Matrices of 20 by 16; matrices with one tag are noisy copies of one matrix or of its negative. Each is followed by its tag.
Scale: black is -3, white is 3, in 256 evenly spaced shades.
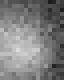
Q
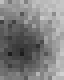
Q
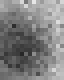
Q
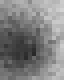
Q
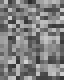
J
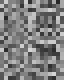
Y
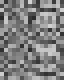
Y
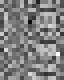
Y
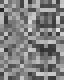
Y
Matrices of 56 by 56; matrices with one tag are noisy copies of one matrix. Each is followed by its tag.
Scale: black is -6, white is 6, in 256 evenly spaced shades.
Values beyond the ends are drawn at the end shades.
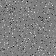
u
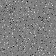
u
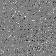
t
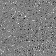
t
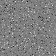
u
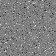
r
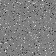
r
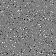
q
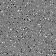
q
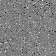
r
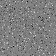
u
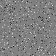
u
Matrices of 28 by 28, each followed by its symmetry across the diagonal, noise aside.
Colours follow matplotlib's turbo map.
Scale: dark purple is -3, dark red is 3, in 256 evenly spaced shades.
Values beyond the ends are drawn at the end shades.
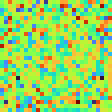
antisymmetric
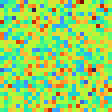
neither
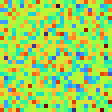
symmetric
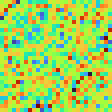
symmetric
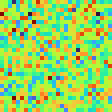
antisymmetric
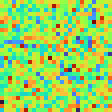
neither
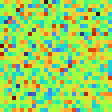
antisymmetric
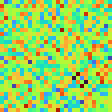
antisymmetric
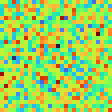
neither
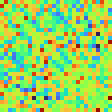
symmetric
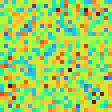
symmetric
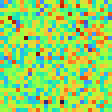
neither
